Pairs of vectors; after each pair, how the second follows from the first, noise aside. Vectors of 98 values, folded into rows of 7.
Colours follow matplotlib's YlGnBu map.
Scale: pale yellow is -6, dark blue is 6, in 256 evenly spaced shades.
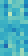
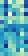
scaled up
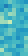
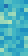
copied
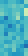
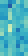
wrapped around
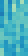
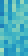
copied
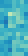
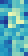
scaled up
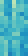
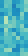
wrapped around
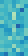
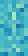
copied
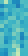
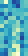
scaled up
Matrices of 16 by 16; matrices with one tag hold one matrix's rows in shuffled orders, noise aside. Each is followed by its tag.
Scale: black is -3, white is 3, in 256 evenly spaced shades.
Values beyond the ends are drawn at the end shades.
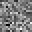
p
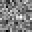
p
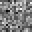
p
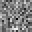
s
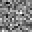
p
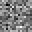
p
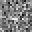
s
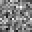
p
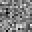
p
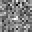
s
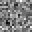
p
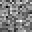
p
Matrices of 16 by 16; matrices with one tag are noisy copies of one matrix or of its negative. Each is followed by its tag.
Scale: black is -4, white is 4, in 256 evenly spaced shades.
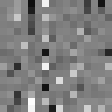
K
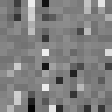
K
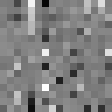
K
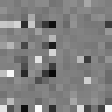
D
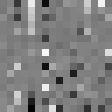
K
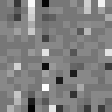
K
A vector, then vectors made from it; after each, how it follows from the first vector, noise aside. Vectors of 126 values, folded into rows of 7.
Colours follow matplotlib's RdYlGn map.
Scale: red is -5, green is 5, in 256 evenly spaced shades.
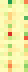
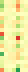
reversed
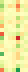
reversed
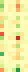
reversed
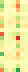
reversed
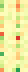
reversed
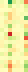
copied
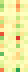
reversed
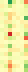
copied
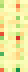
reversed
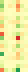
reversed
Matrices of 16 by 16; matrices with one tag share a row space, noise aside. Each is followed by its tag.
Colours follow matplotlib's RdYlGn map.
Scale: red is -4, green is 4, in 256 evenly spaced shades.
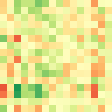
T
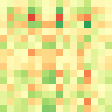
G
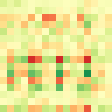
G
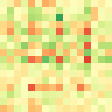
G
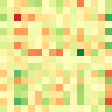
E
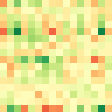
T
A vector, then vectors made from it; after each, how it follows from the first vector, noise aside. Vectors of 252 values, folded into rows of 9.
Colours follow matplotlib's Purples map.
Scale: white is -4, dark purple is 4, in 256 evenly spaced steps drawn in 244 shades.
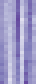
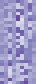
sign-scrambled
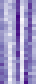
scaled up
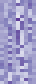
sign-scrambled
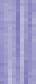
shrunk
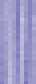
shrunk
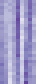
copied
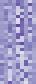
sign-scrambled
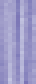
shrunk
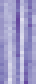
copied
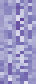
sign-scrambled
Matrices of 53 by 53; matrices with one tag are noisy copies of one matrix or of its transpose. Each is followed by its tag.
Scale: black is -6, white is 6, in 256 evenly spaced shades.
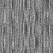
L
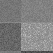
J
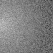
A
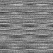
L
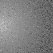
A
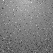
A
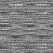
L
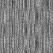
L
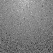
A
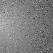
A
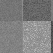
J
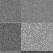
J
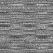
L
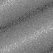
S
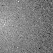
A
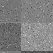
J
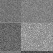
J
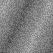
S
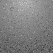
A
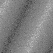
S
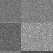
J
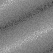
S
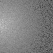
A
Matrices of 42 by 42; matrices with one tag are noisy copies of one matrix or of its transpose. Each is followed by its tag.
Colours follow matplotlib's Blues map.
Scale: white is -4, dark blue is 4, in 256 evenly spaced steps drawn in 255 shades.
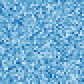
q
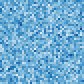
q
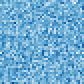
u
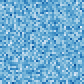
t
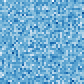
u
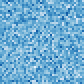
q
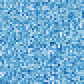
u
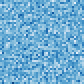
u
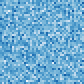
t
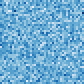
t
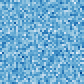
u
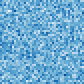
t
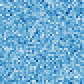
q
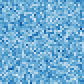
q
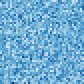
u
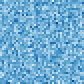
u
